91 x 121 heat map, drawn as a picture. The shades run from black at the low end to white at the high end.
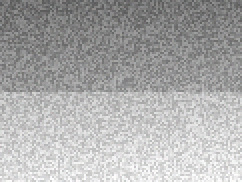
Stripes: none. Seam: horizontal, 50% of the way down, the bottom part higher. Slope: up to the bottom. Average level on the scale: 70%.
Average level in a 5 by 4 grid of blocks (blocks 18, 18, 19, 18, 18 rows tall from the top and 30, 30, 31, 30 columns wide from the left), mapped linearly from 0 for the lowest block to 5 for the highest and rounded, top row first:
0000 / 1111 / 2223 / 4444 / 5555
